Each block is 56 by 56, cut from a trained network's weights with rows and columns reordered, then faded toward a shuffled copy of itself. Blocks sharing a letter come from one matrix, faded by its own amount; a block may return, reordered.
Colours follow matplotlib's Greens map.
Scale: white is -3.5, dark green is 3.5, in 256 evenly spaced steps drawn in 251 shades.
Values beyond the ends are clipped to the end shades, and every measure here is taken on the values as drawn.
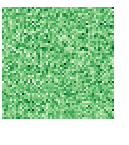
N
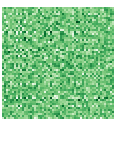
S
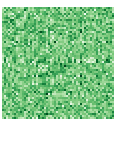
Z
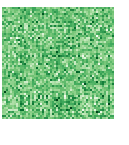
Z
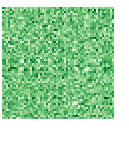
Z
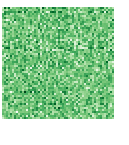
Z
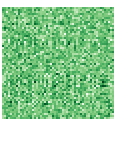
Z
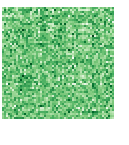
Z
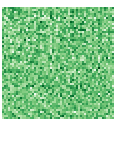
N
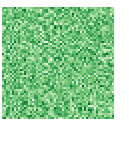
S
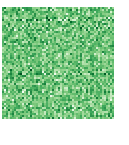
Z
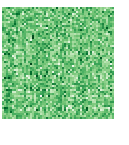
Z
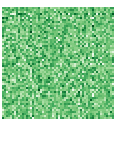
N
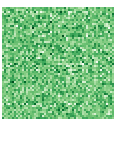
Z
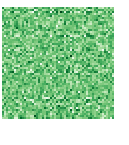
S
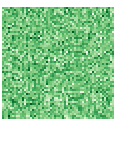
Z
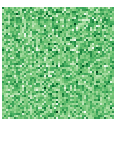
N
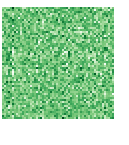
N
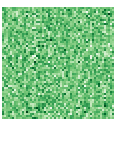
N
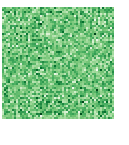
N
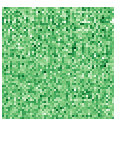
Z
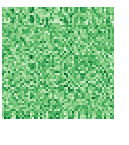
S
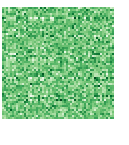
S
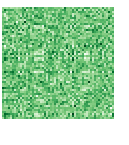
S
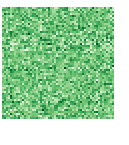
N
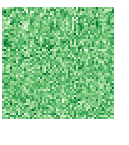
N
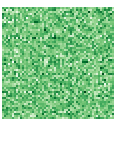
Z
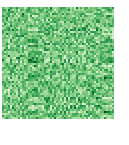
S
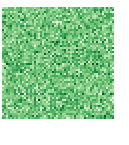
N
